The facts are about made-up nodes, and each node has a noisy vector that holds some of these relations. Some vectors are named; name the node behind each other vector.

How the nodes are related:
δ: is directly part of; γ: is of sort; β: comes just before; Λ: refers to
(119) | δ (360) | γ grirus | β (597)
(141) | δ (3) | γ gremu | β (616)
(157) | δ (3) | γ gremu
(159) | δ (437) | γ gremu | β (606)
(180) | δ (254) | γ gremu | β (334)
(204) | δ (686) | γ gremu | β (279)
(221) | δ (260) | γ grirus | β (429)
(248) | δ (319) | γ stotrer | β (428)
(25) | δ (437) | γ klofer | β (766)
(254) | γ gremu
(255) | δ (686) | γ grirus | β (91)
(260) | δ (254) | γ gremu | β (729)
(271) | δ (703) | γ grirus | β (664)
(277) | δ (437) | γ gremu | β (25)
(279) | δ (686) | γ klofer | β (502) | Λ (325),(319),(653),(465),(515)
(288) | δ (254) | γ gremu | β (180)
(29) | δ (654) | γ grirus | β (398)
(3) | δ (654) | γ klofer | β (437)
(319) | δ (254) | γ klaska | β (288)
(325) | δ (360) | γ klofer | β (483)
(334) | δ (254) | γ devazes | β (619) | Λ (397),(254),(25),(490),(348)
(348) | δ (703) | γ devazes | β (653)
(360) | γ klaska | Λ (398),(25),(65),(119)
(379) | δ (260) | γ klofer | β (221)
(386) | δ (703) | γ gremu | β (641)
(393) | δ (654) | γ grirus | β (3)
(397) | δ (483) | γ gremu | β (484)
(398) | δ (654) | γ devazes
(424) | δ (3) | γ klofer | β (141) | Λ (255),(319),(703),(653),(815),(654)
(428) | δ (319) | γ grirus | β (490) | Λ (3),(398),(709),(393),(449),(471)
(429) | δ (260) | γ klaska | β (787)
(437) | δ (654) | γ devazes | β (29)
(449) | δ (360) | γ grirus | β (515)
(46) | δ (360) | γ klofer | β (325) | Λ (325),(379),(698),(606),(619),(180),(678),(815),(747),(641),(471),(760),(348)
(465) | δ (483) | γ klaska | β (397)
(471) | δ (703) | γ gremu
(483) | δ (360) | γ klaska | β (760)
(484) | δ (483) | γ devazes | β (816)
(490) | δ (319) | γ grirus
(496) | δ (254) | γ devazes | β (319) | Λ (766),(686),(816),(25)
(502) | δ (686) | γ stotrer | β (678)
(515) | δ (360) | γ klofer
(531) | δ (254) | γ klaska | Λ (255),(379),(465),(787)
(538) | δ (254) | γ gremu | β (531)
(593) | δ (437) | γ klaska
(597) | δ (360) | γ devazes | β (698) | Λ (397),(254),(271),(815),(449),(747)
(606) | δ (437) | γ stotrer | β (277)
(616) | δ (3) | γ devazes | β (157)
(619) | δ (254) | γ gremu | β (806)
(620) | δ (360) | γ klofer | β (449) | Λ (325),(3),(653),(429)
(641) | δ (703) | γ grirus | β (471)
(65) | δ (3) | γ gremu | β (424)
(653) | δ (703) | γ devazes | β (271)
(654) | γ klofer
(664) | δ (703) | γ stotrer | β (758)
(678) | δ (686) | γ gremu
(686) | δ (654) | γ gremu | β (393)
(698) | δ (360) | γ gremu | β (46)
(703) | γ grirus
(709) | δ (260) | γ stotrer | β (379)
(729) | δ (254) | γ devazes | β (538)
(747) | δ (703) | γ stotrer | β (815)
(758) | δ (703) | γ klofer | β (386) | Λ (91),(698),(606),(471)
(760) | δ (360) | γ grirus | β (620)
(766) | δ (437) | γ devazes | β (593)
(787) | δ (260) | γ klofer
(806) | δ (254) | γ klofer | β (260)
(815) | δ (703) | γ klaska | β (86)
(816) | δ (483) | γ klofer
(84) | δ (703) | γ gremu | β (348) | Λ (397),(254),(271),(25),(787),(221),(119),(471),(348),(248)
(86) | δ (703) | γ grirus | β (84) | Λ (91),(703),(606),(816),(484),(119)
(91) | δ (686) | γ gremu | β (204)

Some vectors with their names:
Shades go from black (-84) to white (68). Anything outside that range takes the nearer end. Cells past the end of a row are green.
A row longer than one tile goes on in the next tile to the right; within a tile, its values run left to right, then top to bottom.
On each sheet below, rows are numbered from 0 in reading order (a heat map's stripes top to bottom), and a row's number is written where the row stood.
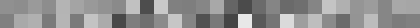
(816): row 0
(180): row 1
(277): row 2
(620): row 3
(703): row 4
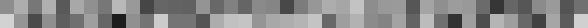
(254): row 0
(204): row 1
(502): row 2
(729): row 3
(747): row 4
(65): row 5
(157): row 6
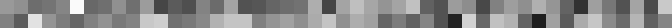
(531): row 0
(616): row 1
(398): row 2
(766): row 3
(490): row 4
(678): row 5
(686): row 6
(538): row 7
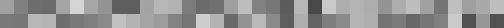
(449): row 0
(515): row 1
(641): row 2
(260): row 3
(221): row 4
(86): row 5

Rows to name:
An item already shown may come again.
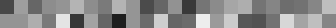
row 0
(334)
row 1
(204)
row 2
(758)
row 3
(620)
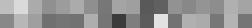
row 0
(319)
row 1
(141)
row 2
(816)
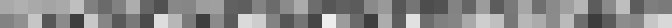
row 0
(428)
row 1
(277)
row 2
(141)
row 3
(277)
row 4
(157)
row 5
(398)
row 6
(787)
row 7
(279)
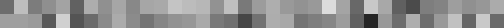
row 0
(597)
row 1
(703)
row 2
(119)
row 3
(429)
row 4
(91)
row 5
(46)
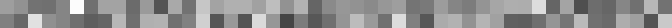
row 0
(531)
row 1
(424)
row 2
(86)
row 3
(397)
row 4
(484)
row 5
(325)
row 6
(255)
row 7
(593)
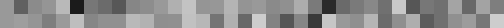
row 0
(606)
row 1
(664)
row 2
(379)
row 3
(159)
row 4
(25)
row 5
(29)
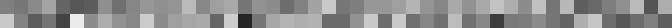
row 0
(277)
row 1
(348)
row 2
(496)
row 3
(806)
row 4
(46)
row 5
(360)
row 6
(393)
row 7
(84)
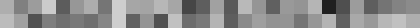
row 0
(698)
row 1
(86)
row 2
(471)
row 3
(606)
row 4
(653)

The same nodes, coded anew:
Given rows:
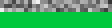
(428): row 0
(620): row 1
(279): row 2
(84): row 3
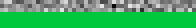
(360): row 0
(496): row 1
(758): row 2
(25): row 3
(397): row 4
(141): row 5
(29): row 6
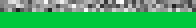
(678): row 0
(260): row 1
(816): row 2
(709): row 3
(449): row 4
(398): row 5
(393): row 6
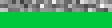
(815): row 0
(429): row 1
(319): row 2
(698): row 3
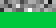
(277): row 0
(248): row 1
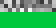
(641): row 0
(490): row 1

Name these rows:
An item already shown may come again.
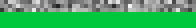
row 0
(157)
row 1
(758)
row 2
(597)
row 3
(319)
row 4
(484)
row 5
(806)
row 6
(65)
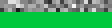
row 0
(678)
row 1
(593)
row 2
(277)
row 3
(65)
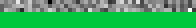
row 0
(254)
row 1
(606)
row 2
(424)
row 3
(84)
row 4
(531)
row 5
(653)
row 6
(255)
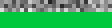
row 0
(703)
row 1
(747)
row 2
(393)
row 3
(729)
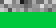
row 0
(664)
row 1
(787)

